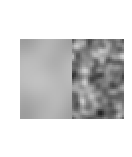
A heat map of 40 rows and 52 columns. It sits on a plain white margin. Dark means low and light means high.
The table splits into one row of 2 panels. Panel 1,1: high, smooth, faint in contrast. Panel 1,2: middling, blotchy, strong in contrast.
